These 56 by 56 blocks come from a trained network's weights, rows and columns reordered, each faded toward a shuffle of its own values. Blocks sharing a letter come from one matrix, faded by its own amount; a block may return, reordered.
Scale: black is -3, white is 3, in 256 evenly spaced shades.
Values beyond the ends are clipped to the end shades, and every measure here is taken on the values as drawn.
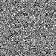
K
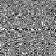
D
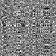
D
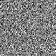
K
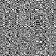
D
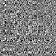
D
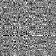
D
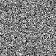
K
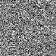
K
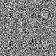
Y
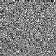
Y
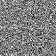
K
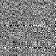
D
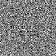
Y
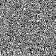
K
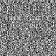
Y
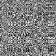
Y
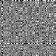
D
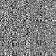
D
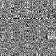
D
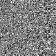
K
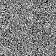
K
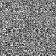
Y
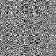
D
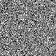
K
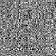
D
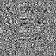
Y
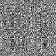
D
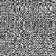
Y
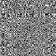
D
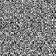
Y
